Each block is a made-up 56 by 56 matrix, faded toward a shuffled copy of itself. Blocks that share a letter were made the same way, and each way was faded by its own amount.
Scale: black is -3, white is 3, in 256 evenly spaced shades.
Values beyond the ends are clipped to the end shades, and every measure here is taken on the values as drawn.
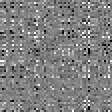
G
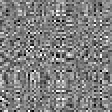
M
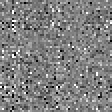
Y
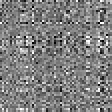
M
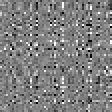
G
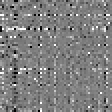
G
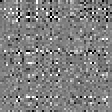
G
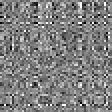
M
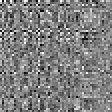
M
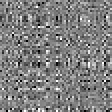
M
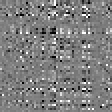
G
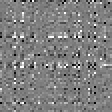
G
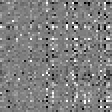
G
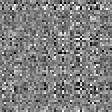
M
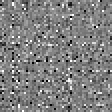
Y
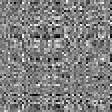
M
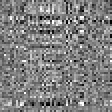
M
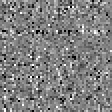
Y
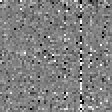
Y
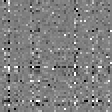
G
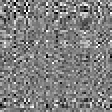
M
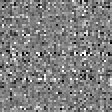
Y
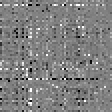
G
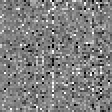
Y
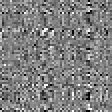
M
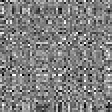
M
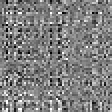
M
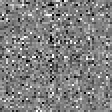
Y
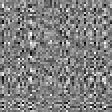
M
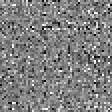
Y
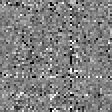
Y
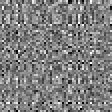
M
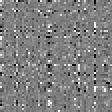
G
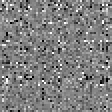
Y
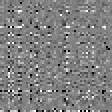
G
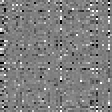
G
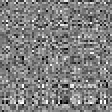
M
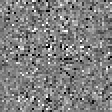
Y
